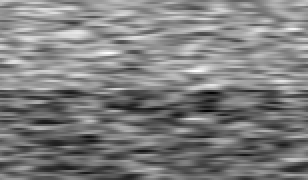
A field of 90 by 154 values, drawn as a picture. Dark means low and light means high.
A horizontal seam about 50% of the way down splits the table, and the top part is higher. The grain runs across in streaks. The histogram is bell-shaped. Overall the values sit about 50% of the way up the scale.
